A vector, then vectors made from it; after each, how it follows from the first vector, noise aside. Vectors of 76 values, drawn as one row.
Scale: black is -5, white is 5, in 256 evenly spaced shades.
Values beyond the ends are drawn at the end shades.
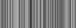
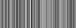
sign-scrambled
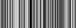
scaled up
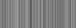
shrunk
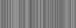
shrunk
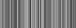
sign-scrambled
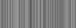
shrunk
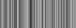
sign-scrambled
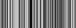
scaled up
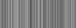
shrunk
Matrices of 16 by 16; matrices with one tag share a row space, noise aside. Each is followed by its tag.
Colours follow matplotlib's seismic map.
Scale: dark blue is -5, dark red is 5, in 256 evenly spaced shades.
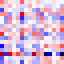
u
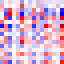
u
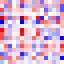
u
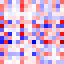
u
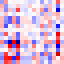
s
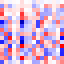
u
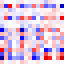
u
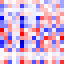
u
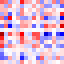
u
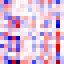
s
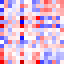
u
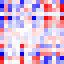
u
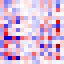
s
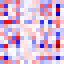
s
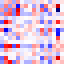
s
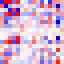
s
